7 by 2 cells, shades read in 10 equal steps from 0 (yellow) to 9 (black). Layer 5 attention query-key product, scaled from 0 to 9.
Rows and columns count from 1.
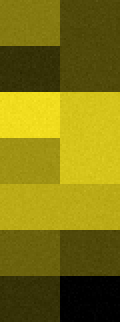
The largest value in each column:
7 9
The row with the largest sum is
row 7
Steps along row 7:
up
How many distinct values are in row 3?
2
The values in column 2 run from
1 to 9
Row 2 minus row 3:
7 5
